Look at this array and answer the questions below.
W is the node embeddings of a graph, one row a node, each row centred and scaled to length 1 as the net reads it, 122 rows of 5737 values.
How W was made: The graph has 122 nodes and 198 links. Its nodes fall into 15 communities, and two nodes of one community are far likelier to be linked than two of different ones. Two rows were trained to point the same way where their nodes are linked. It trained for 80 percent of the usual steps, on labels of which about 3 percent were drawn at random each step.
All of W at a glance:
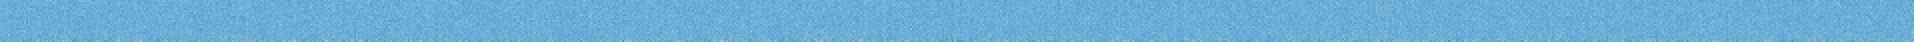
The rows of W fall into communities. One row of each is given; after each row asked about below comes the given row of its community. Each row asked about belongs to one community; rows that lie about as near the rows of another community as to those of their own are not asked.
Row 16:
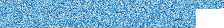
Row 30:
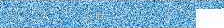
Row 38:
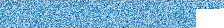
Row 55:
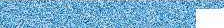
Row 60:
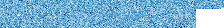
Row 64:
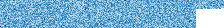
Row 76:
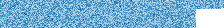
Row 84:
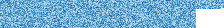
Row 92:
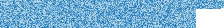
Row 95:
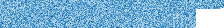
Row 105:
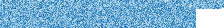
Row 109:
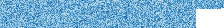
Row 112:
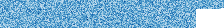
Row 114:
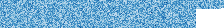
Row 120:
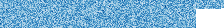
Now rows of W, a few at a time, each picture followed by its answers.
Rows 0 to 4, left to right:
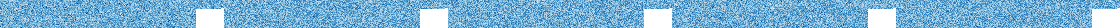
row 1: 114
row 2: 30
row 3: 105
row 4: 120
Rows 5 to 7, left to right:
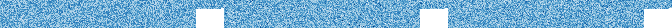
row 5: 109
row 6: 30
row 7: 112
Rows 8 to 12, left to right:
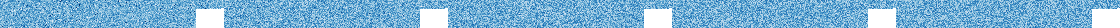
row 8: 16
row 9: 92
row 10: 64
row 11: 92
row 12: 109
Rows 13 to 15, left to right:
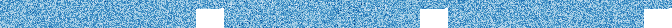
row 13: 112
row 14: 60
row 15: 114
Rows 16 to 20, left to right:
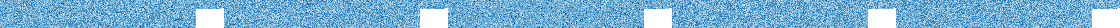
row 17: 120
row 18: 64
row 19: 76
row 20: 38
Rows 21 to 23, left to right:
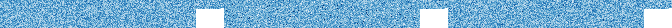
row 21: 120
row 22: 109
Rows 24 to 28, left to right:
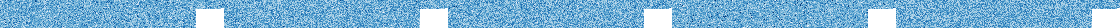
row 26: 55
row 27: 64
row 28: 120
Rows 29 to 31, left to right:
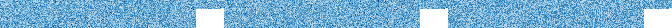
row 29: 92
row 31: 109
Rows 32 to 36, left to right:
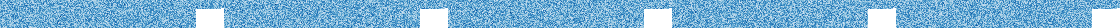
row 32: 30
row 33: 114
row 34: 64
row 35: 16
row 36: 92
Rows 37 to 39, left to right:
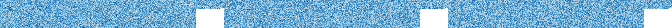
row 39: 95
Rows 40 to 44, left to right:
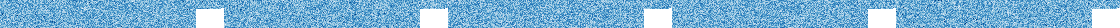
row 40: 114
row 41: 76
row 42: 55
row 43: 114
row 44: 95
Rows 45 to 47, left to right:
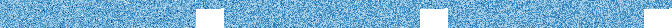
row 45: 120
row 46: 112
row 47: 109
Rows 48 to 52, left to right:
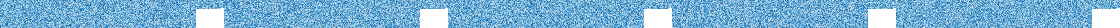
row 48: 76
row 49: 84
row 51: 84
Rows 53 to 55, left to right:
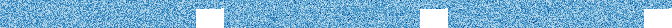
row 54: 105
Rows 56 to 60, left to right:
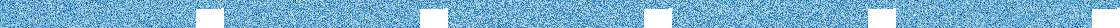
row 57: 84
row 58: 112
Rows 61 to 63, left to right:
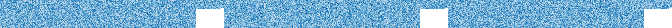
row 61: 114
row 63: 105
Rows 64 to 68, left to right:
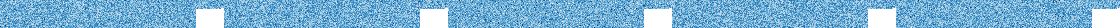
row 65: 60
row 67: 95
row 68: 105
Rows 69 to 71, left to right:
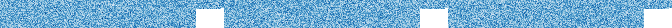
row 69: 112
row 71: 30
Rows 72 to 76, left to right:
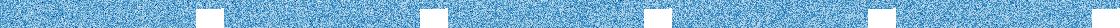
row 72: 76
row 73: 84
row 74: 76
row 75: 60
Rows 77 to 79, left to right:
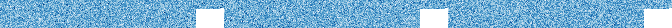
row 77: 120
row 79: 105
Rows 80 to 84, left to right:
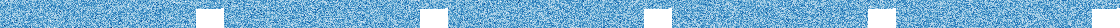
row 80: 55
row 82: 95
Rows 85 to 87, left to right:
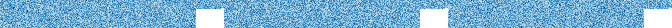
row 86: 112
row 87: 30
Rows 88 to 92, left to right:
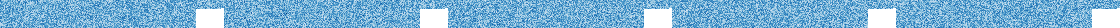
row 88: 76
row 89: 76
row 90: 60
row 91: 16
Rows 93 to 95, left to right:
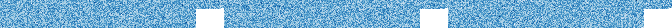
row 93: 114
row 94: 55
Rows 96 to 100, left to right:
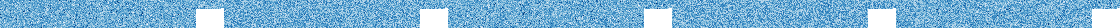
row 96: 38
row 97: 16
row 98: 92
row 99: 30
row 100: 109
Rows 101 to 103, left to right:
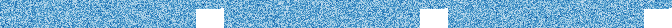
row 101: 84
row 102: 95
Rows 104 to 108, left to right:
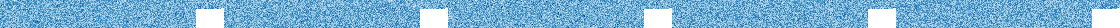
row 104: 38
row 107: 64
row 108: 55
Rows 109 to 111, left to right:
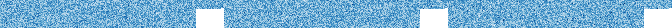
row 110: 120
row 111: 114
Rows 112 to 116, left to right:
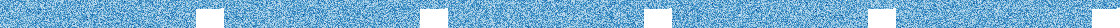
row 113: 92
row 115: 38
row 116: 112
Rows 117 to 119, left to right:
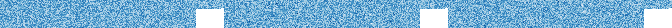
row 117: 38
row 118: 76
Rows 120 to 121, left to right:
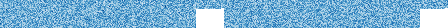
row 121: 112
